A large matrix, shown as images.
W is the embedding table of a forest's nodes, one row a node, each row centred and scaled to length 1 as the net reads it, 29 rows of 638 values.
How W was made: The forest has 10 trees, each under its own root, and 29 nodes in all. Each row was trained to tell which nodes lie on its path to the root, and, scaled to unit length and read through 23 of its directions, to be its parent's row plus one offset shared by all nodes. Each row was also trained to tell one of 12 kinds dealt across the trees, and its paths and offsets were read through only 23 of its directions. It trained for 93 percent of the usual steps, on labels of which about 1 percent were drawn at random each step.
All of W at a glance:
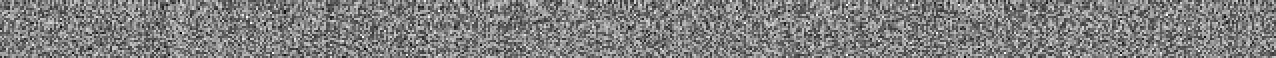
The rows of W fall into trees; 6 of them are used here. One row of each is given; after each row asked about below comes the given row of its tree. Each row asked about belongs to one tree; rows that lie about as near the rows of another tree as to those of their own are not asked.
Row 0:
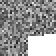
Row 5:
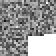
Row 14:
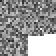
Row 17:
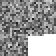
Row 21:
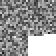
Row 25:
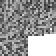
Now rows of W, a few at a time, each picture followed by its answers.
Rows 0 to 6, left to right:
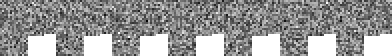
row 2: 21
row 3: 21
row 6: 5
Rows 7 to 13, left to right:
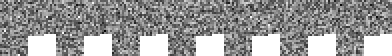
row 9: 21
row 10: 14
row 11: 25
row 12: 25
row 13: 25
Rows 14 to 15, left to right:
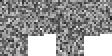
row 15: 0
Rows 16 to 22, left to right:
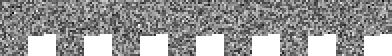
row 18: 0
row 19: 14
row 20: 17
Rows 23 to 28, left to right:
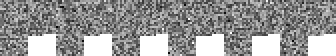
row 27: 5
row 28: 21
